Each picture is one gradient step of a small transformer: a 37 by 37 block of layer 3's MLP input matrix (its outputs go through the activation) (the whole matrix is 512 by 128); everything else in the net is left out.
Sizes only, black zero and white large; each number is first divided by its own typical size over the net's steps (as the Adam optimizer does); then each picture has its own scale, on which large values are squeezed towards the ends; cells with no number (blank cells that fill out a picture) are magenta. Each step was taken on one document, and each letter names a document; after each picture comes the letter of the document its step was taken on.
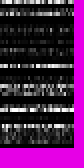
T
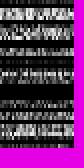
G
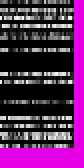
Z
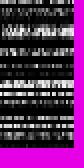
Z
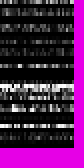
T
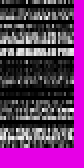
G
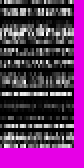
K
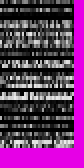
K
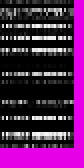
Z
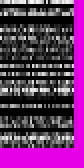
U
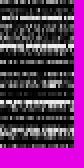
G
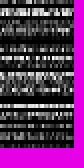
U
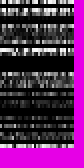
Z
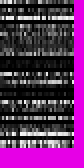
G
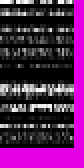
T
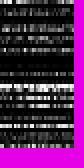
T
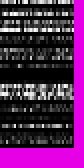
T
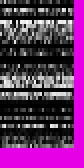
K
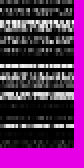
K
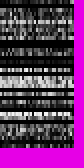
Z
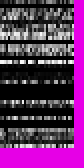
G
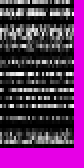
U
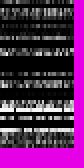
G
